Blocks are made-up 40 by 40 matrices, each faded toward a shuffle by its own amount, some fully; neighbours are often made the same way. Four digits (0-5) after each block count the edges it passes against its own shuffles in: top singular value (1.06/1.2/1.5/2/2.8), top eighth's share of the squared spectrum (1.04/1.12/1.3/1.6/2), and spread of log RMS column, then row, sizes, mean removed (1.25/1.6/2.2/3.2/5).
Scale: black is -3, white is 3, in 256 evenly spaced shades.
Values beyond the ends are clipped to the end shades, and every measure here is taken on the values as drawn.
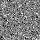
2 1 0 0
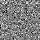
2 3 1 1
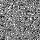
1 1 0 0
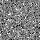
0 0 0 0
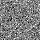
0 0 0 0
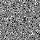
2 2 0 1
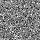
0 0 0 0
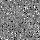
1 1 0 0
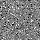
0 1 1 0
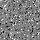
1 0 0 0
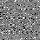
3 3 0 2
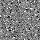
0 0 0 0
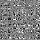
3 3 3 3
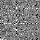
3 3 2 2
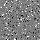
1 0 0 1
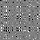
4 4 2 2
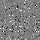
2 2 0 1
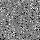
1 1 0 0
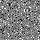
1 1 0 0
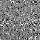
3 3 1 2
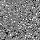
2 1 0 0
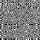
4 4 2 2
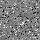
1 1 0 0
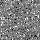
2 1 0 0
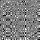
4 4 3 2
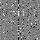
3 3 1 0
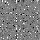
3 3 1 0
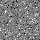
1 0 0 0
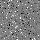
0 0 0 0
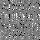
3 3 1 1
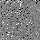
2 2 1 0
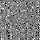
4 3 2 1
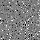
2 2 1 0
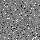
0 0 0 0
